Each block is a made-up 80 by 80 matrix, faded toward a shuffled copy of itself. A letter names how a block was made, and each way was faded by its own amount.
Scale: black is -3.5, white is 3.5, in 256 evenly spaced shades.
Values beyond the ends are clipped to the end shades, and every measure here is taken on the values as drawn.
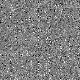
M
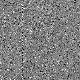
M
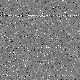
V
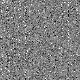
M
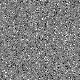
M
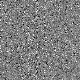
M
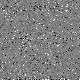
V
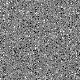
M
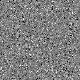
M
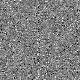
M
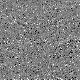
V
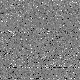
V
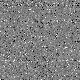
V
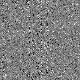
M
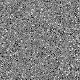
M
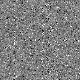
M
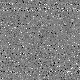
V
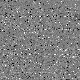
V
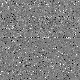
V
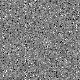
M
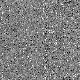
M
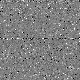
V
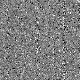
M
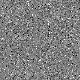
M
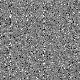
M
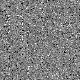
M
